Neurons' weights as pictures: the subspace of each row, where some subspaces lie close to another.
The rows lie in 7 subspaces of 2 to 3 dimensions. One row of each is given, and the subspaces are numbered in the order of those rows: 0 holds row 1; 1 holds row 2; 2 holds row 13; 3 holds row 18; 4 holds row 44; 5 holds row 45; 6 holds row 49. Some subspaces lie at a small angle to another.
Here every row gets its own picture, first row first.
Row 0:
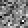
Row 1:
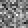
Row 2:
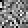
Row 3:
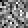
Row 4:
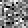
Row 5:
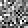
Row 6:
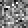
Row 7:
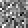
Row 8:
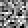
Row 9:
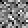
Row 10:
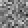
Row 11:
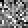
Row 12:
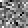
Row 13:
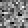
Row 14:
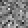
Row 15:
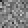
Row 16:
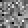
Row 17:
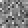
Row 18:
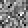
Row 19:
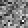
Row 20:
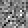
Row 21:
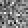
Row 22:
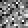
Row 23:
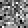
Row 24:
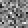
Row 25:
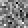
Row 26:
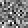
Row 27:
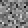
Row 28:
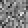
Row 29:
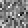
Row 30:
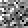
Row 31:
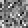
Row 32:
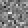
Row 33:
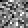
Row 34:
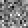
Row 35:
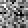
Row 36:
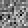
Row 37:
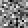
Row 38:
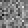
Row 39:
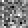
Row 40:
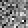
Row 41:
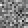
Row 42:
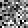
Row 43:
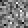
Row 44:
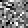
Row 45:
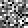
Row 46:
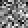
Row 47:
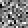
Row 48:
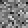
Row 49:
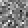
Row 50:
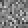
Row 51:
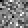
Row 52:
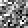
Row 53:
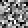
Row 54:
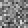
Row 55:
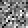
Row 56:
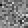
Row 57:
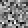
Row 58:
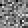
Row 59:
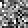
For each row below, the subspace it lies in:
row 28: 3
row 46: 5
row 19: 6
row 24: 0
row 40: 3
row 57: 0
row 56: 5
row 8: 2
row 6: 4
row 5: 6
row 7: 3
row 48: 5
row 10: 5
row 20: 2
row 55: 2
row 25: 1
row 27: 0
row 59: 4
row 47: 0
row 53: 0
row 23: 1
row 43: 1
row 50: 1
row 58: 5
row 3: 1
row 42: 1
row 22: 2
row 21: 0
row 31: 3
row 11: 4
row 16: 2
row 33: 4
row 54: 1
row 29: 3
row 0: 6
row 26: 6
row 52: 6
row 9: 5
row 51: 4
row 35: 0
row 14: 6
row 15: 1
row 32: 0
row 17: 2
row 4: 4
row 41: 5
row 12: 4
